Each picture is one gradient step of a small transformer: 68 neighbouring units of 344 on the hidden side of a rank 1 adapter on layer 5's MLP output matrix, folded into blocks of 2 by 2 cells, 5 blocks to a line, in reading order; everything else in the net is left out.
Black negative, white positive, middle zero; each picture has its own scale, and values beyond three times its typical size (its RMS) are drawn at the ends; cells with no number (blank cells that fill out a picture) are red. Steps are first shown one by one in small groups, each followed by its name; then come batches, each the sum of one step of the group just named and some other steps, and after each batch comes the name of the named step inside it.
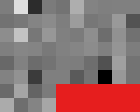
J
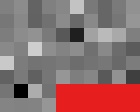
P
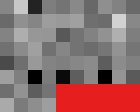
J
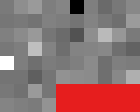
P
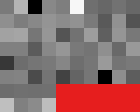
J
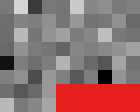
J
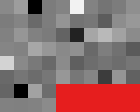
P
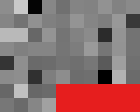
J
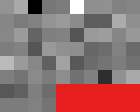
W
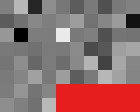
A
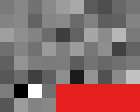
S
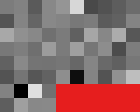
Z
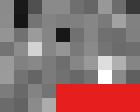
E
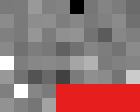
S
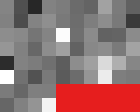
E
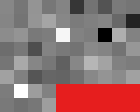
S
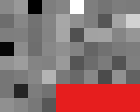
W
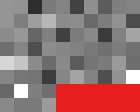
W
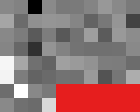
W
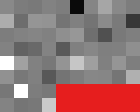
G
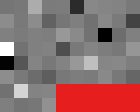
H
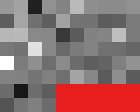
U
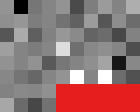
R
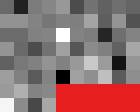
R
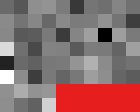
H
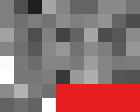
U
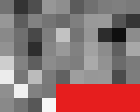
R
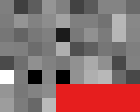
R
